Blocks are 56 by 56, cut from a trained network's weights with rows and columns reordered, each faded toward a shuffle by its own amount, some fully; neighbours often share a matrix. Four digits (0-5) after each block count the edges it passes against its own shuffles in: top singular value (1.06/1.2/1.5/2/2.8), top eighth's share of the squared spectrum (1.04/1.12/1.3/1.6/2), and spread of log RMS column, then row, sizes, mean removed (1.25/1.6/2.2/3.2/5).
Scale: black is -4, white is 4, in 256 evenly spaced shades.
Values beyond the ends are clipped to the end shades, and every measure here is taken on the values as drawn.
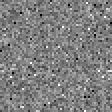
1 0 0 0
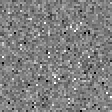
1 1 0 0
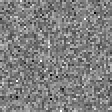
0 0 0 0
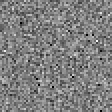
0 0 0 0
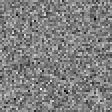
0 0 0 0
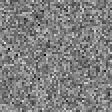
0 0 0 0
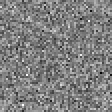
0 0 0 0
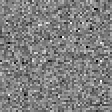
2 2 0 1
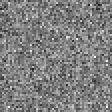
2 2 0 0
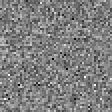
1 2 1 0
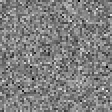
1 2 0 0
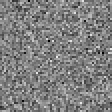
2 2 0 1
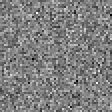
1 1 0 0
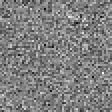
2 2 0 1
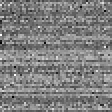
4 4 1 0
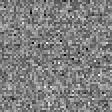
2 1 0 0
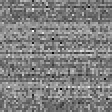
4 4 1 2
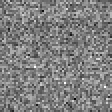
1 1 0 0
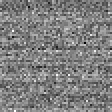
3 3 0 1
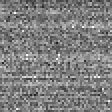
3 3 0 1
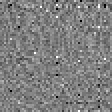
3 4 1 1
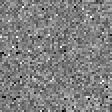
2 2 0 1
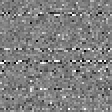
4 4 0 3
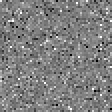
1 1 0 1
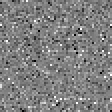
2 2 0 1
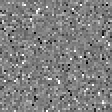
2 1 0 0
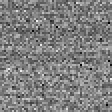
2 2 0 0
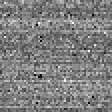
3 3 1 1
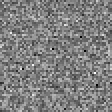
1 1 0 0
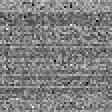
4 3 1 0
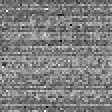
4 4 0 1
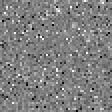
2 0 0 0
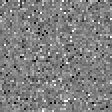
2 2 0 1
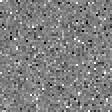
1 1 0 0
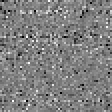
3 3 1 2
